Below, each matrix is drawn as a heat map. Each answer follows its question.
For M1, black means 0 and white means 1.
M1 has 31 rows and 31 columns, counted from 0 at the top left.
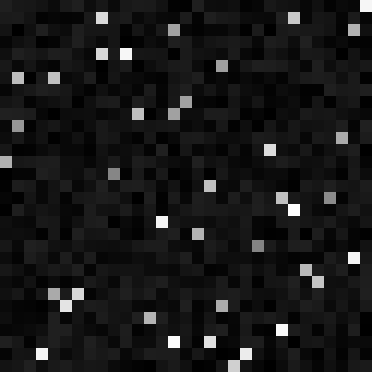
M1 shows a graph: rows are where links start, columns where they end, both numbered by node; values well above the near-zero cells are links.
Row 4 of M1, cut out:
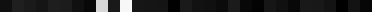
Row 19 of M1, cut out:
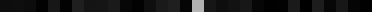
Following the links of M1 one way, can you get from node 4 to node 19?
no
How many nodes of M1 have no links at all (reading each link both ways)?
1
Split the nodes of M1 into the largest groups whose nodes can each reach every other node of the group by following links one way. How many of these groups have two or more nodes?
4
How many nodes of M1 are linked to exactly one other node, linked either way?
1
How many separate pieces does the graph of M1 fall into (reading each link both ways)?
3
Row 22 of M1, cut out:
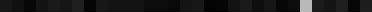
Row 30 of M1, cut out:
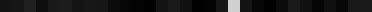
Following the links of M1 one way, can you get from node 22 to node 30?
yes
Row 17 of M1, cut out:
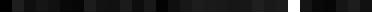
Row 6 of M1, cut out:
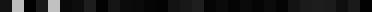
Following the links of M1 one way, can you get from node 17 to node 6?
yes
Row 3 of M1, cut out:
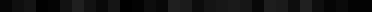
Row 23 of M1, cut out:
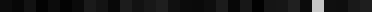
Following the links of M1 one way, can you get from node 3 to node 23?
no
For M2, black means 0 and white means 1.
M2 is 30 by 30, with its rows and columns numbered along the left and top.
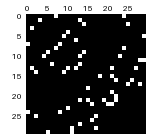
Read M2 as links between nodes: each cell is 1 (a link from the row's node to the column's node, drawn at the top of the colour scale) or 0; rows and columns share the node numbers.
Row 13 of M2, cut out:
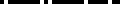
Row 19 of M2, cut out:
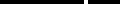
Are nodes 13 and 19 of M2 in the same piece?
yes
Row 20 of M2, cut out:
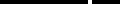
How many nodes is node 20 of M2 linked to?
1
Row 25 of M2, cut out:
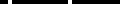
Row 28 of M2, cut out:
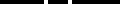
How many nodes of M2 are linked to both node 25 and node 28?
1
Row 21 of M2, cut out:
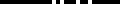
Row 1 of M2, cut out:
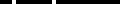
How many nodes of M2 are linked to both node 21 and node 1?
1
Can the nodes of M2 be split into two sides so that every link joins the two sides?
no
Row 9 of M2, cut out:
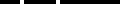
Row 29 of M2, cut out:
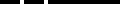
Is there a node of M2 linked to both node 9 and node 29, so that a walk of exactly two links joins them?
yes
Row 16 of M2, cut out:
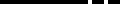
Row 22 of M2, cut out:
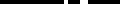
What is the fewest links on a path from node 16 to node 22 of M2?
1
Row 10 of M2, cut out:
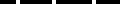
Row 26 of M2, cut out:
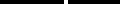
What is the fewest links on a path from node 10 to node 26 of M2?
5
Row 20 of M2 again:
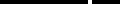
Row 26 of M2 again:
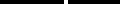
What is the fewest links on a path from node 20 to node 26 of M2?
3
